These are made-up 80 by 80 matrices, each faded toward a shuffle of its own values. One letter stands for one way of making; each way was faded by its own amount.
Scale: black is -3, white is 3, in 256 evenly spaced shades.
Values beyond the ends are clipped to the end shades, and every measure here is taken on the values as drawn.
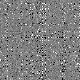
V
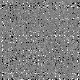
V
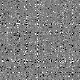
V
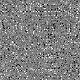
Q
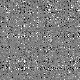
V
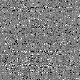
Q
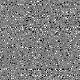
Q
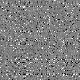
Q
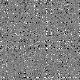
V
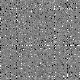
V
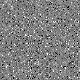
Q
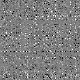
V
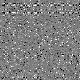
Q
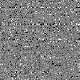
Q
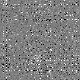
V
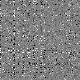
V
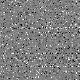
Q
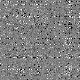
V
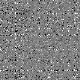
V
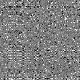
Q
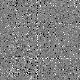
V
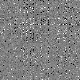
V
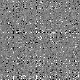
V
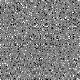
Q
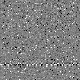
Q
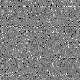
Q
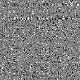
Q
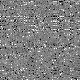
Q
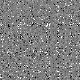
V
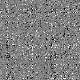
V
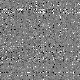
V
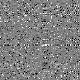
Q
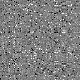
Q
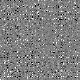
V
